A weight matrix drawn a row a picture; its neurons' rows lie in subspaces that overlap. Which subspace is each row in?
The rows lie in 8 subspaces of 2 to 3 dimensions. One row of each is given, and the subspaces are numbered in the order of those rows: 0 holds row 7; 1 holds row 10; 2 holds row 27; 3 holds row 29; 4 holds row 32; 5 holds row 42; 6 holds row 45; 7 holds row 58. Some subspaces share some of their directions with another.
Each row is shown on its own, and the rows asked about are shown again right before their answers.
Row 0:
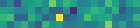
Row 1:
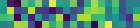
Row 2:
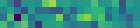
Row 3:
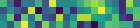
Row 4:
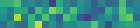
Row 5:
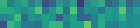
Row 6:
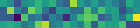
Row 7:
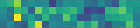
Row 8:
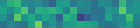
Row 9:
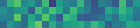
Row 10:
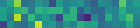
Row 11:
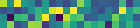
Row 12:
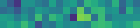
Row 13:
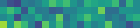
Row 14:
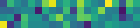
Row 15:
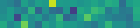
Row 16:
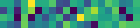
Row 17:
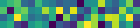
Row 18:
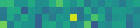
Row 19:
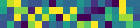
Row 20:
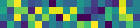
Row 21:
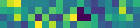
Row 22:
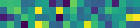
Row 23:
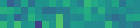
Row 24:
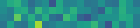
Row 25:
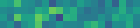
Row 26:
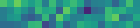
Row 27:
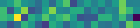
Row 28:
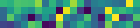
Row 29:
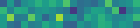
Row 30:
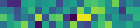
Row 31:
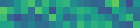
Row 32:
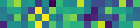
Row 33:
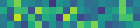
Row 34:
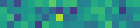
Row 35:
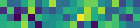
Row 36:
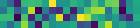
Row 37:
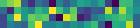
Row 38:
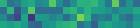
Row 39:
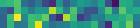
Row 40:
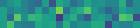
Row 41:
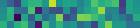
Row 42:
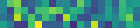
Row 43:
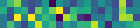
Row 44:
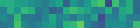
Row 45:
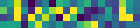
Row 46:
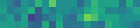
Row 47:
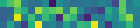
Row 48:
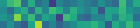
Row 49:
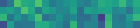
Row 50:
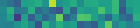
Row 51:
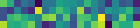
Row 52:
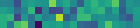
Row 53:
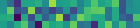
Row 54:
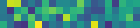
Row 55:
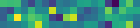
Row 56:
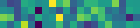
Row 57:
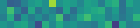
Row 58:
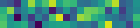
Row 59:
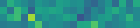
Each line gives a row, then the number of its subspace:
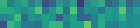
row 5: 5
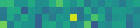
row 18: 1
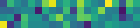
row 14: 5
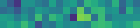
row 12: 1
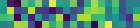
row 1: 5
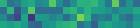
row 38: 3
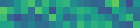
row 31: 7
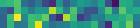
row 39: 7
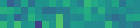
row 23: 6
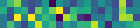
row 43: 0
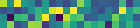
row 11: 3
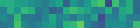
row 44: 3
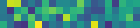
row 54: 5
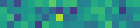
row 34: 3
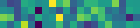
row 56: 2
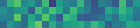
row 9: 4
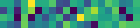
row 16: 6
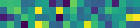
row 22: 2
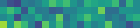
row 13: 6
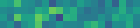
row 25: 3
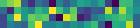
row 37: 7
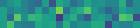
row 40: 0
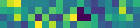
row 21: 1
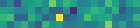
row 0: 3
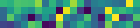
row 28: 0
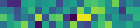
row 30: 1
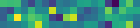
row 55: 7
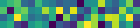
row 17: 4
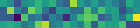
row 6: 2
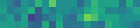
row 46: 4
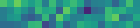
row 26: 0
